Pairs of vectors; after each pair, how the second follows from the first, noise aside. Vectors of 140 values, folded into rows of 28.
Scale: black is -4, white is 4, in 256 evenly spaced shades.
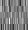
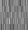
shrunk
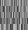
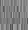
shrunk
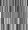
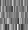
shuffled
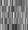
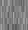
shrunk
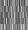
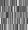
shuffled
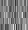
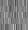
shrunk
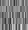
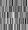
shuffled
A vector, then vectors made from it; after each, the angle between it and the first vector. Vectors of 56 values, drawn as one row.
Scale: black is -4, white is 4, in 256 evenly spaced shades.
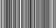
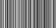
partly aligned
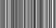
orthogonal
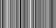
nearly opposite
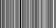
partly opposed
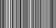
nearly opposite
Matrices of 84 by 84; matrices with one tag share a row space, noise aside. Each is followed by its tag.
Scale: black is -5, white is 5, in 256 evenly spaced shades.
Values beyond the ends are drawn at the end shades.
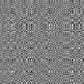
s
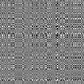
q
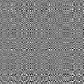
s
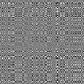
q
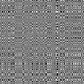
q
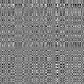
q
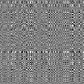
s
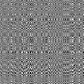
s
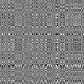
q
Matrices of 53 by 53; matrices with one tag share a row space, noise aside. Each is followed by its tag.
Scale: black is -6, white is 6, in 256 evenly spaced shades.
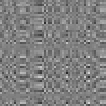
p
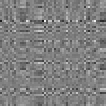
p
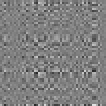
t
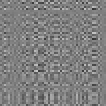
t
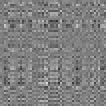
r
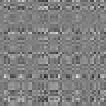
r
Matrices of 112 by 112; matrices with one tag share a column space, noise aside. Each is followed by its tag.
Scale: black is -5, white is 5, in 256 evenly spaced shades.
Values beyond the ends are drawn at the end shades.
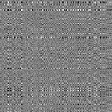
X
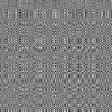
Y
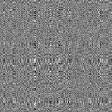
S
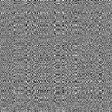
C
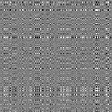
X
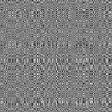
S
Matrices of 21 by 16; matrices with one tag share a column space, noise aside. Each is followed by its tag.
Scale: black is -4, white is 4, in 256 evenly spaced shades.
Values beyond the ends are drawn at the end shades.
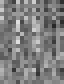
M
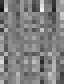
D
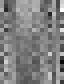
D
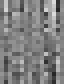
D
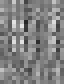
M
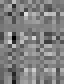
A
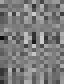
A
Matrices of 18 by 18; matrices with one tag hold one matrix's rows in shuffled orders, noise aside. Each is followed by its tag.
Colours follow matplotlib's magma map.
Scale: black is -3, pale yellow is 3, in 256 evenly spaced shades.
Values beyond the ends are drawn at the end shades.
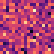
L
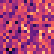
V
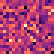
L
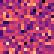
L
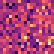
V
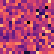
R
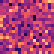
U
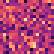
L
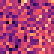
V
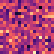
U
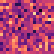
U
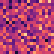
V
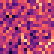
V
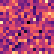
U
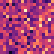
V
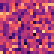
U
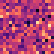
R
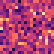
U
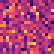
L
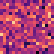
R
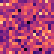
U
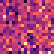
V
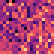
V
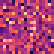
L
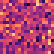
R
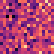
V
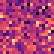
R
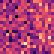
V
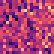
V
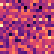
U
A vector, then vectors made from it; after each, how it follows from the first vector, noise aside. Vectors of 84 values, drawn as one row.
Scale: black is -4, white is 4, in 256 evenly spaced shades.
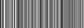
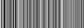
negated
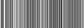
sign-scrambled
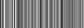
copied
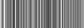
sign-scrambled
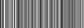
copied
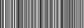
copied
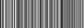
copied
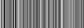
negated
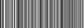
copied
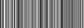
copied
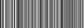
copied
